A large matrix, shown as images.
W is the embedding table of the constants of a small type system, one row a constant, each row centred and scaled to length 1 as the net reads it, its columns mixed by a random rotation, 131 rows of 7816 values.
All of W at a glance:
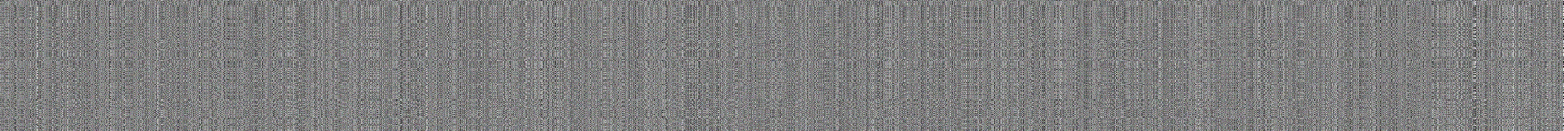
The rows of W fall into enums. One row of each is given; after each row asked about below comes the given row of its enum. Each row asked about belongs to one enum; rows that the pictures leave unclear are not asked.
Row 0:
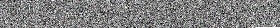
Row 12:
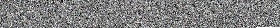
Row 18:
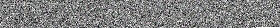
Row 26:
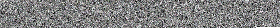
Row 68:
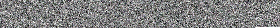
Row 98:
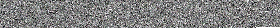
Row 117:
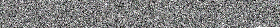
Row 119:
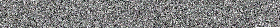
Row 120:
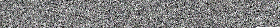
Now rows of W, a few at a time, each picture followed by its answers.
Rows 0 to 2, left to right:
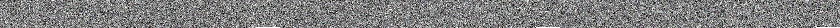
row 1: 98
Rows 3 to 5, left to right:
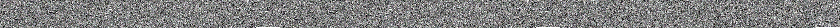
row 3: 98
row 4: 98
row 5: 119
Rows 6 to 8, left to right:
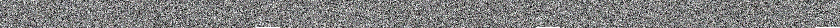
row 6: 119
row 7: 120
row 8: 68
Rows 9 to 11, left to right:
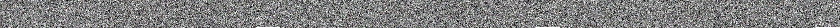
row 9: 120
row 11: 119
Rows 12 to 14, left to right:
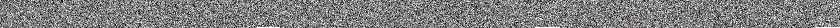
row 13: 68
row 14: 119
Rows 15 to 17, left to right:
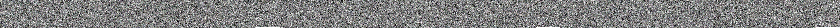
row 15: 68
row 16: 12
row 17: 119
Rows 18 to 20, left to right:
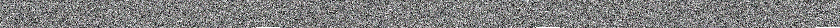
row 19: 98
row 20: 68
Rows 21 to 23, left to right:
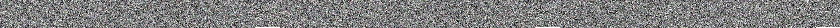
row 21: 68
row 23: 98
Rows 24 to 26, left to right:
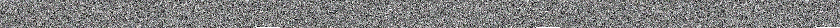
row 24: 26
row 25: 98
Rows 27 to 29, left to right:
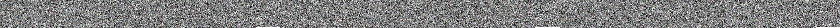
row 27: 120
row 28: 68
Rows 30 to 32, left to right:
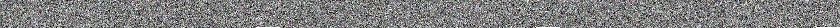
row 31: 98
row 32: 26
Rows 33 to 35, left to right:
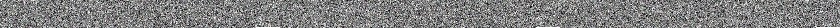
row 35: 26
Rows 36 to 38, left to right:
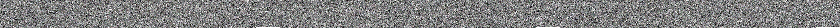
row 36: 98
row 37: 120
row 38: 18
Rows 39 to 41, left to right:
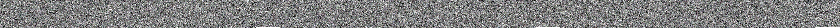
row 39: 98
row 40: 117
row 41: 68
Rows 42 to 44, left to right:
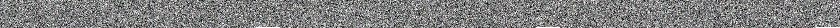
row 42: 117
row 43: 120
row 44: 119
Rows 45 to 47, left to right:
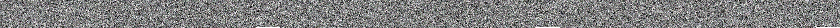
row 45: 120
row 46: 68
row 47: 26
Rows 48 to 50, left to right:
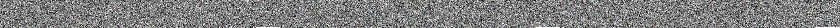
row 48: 98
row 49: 117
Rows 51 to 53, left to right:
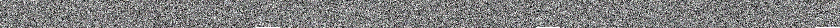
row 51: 119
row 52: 120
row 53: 68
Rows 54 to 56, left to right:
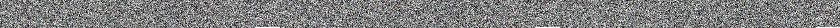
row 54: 68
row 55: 68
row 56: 120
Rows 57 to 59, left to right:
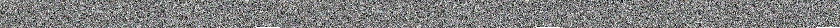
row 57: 26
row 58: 26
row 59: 12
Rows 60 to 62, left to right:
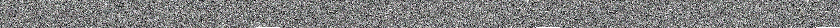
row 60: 117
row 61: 98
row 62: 98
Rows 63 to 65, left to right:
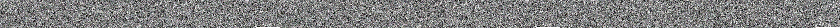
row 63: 26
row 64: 26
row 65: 119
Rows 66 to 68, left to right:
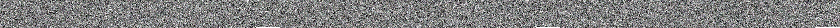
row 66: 98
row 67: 26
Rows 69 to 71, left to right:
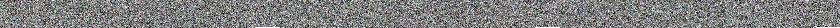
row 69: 0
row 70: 68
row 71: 26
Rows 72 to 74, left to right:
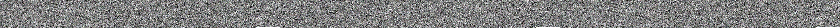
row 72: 120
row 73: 98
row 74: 120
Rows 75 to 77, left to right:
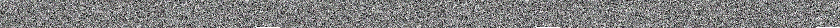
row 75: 26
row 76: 26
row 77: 120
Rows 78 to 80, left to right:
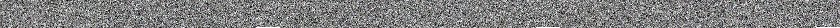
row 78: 120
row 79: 18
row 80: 26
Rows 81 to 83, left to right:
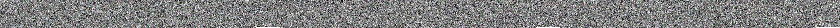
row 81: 26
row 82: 12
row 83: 119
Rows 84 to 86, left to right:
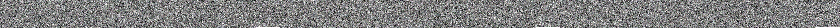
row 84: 117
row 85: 119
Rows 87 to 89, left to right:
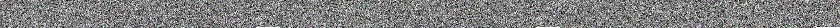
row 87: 120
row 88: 120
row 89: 26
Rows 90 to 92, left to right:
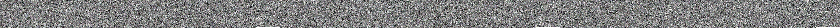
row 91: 119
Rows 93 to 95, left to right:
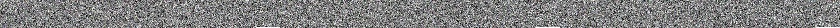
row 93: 26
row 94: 68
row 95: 119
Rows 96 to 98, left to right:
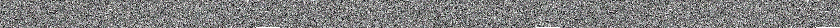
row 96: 98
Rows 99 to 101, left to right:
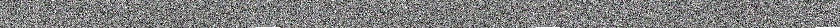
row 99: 0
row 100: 0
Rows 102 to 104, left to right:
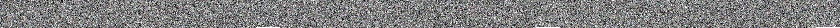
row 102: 12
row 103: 119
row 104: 0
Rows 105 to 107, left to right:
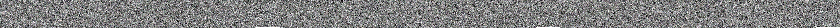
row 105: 68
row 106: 12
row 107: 26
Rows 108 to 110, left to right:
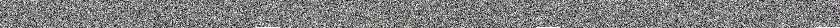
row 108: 119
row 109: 120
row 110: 117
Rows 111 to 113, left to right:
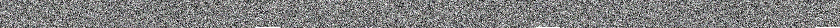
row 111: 68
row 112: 117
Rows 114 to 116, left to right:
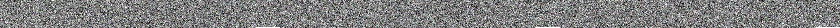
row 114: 0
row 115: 68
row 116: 117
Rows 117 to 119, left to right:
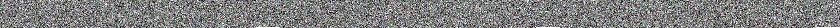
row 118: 98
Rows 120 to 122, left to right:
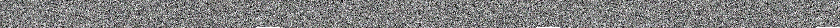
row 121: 12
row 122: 120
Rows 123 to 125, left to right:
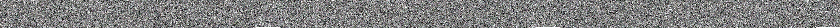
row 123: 119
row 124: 0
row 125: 98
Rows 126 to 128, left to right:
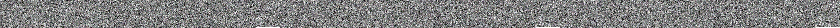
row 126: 120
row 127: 119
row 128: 119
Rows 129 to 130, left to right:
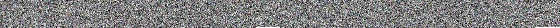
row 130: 68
